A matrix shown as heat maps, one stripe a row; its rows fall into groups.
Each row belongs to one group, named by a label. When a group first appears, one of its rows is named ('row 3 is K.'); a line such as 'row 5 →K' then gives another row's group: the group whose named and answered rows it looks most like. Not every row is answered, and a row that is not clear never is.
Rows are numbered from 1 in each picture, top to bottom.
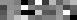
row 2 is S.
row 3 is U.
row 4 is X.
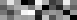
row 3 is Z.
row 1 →U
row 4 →X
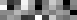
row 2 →Z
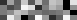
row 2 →Z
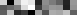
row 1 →Z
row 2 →Z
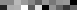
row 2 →S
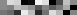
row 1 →U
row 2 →X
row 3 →Z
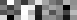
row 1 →U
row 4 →Z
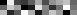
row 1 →U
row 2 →U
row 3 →Z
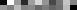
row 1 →U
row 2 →X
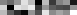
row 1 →X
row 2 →Z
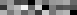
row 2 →S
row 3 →X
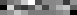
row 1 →Z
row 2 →U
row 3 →X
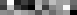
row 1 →U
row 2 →U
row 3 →X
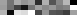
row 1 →X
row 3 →Z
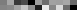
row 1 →U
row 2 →X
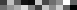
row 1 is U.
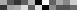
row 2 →S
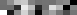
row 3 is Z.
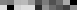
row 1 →X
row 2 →Z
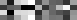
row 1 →Z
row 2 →U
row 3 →Z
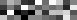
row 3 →U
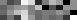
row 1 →Z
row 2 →S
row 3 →X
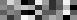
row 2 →X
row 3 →U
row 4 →Z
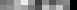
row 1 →X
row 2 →X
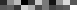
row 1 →U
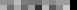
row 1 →X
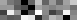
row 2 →U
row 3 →U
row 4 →Z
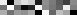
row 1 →Z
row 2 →U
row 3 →X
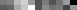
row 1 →X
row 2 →Z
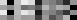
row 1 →Z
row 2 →X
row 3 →Z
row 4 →X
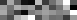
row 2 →X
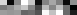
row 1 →Z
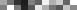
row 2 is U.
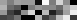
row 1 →X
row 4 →U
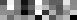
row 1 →U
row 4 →X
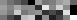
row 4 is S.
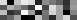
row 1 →Z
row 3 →Z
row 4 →U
